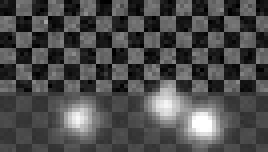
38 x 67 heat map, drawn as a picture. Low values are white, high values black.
Dips: three. Ninth with the lowest average: bottom right. Seam: horizontal, 60% of the way down, the bottom part calmer. Average level on the scale: 70%. Odd rows or columns: none.
